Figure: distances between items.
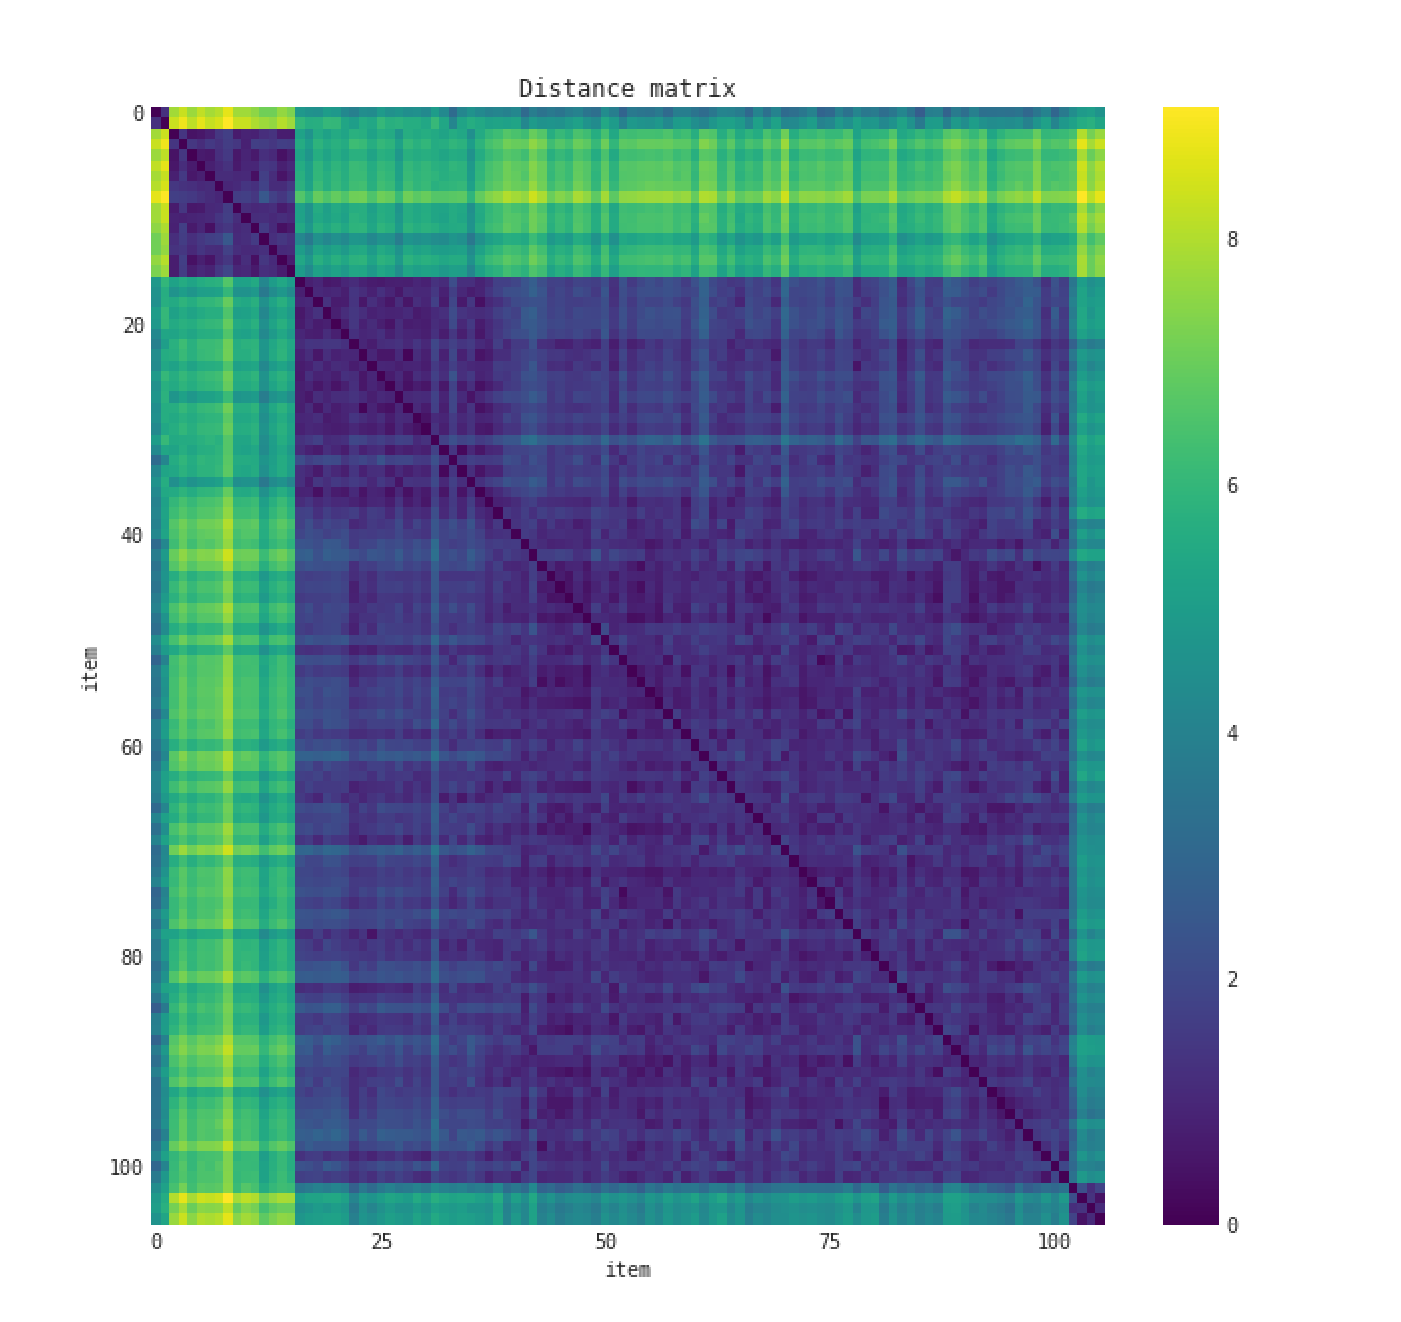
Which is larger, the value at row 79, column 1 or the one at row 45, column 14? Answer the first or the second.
the second
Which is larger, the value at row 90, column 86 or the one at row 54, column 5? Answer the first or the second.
the second
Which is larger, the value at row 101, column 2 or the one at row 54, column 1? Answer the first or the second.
the first
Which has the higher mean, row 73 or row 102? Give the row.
102
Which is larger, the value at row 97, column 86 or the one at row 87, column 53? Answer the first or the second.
the first
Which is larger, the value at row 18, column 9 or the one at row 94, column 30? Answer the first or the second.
the first
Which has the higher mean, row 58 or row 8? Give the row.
8
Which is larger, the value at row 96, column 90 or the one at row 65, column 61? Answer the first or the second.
the second
